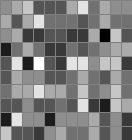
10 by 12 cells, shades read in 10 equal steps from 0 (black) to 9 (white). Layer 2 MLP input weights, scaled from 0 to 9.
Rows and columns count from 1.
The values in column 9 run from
2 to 6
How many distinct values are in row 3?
6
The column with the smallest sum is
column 5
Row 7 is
4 6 6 8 6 6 4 7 4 5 7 4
